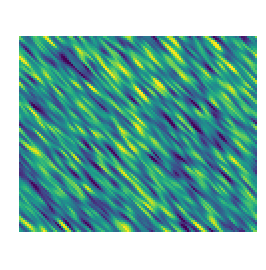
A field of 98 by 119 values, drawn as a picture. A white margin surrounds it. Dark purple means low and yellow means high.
Neither half mirrors the other. Streaks slant down to the right. The top middle is the ninth with the highest average. No overall slope runs across the table. Overall the values sit about 50% of the way up the scale.
